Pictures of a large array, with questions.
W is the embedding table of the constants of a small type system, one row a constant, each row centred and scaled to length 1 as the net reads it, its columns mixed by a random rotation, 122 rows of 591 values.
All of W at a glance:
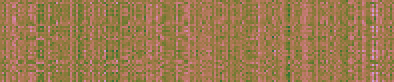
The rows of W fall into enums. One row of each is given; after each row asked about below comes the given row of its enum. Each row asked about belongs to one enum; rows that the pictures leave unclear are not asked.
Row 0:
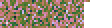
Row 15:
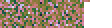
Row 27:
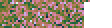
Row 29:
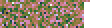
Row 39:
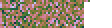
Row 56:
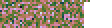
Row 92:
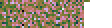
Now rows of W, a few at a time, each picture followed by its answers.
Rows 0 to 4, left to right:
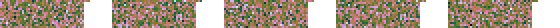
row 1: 56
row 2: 15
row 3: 56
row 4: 92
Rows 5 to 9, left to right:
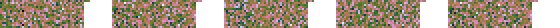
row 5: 92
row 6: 29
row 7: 39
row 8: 0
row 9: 29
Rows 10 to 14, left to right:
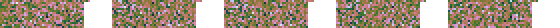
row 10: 27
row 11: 15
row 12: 15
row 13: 39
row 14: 56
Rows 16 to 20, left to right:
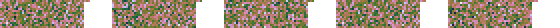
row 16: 0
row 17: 39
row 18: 56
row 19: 0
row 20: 29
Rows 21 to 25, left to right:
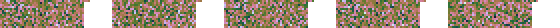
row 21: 15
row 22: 0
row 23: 39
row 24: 15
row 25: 27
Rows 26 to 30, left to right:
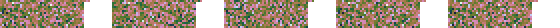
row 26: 29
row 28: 39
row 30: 29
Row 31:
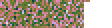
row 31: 0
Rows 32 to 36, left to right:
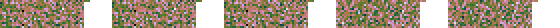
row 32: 92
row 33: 92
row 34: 92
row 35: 0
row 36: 0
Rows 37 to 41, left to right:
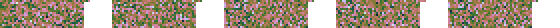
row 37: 27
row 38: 56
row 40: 15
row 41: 39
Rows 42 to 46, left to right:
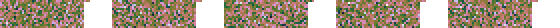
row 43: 15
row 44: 27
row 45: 29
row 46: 15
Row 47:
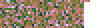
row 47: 15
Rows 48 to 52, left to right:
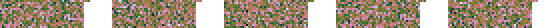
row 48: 56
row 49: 15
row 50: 92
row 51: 56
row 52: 29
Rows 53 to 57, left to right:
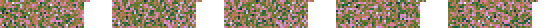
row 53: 29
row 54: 0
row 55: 0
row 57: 27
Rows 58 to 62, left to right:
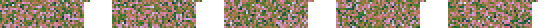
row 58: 56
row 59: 56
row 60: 0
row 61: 39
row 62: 27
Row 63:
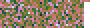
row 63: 15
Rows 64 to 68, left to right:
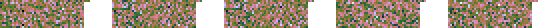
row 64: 92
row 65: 39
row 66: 39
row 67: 27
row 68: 29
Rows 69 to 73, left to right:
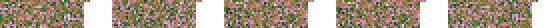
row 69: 56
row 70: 0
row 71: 29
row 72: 29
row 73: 56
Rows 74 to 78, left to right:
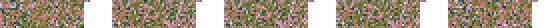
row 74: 39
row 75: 0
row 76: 0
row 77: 0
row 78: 15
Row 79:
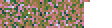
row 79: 15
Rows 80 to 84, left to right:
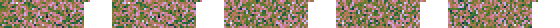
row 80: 27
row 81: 27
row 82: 0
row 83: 0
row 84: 39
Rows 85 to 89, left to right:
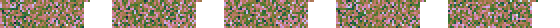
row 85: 39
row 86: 0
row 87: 0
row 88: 39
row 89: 56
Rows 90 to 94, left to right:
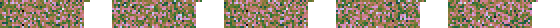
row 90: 92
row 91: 56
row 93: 56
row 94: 27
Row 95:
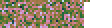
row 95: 56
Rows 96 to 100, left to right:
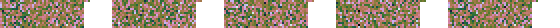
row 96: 39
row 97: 0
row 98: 15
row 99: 92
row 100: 39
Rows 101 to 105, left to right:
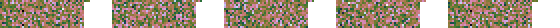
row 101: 92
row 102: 56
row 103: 39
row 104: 29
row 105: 92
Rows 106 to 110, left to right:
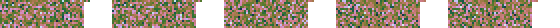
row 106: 56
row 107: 56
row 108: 0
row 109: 15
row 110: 15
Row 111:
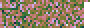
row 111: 39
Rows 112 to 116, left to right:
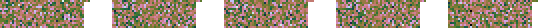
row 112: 56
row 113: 39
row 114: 15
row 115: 39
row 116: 92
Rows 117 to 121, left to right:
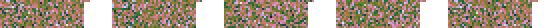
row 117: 15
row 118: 39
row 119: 27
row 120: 0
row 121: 15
